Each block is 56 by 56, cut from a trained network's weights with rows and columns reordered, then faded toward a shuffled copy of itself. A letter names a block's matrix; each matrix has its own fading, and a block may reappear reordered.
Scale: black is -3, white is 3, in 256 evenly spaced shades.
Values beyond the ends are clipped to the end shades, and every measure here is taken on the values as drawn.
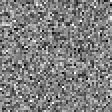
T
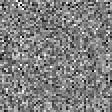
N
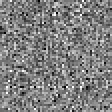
N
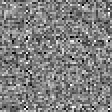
N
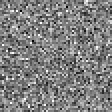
T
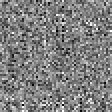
N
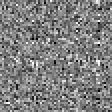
N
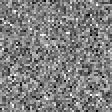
T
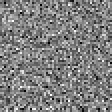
T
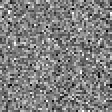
T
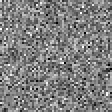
T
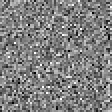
T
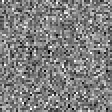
T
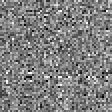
N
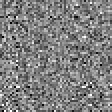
N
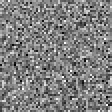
T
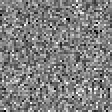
T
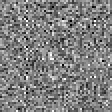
N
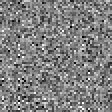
N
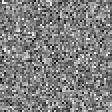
T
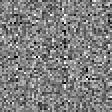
N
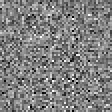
N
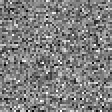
T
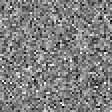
T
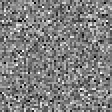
T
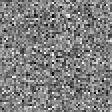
N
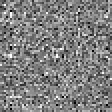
N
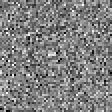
N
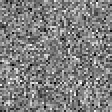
T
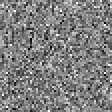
T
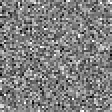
T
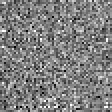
N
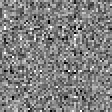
N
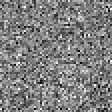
N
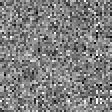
N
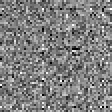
N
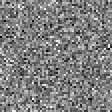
T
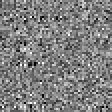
N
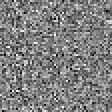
N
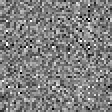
N
